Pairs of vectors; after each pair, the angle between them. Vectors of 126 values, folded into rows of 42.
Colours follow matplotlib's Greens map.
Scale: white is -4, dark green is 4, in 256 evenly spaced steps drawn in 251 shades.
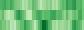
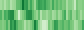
nearly opposite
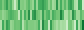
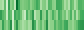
orthogonal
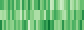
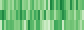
nearly opposite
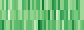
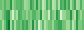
partly opposed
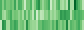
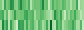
orthogonal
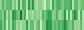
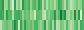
orthogonal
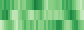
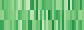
orthogonal
